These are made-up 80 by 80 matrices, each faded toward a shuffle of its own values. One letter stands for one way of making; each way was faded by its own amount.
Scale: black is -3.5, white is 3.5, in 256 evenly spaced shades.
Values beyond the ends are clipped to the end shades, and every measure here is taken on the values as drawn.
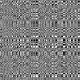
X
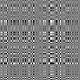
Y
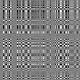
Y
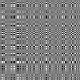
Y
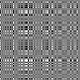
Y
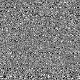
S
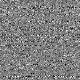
S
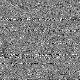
S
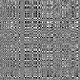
X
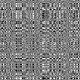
X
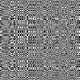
X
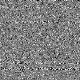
S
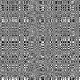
X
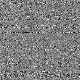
S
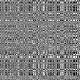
X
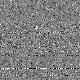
S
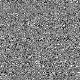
S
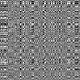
X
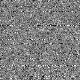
S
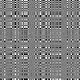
Y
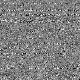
S
